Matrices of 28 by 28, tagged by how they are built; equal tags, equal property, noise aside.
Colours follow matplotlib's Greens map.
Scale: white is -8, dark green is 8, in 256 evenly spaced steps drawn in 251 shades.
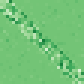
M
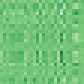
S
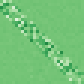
M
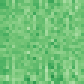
S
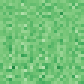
S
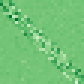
M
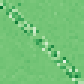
M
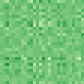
S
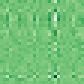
S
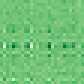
S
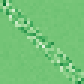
M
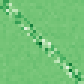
M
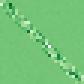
M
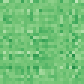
S
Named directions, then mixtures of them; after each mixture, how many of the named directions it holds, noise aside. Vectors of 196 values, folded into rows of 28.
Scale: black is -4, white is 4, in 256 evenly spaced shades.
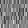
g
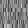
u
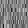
two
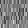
one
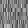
one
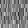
two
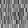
two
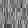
one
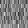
two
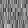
one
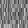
two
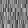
one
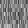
two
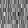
two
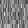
two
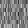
two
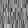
one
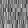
one
